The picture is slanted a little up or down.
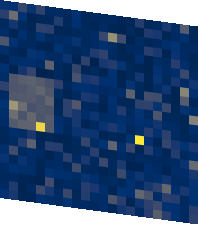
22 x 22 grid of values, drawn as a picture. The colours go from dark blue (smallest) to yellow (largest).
Average level on the scale: 10%. Odd patch: higher, in the middle left. Ninth with the highest average: middle left. Stripes: none. Histogram: skewed, a long tail of high values.
